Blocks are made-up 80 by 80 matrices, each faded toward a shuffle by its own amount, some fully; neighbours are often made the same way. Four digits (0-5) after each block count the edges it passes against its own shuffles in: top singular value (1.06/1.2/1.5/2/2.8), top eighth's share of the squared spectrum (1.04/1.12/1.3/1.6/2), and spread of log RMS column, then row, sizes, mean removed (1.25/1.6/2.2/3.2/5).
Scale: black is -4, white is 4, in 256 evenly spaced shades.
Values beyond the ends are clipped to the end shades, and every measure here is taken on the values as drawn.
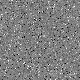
0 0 0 0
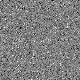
0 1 1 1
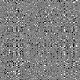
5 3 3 2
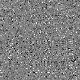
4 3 1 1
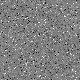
1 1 0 0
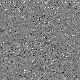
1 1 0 1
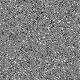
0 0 0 0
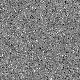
1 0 0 0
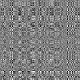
5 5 4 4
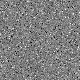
1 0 0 0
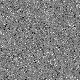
2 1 0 0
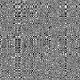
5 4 3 3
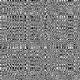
5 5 3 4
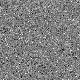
2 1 0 0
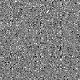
4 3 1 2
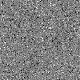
3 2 0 0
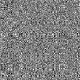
4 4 2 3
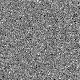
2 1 0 0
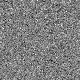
1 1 0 0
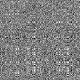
4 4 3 3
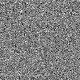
3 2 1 1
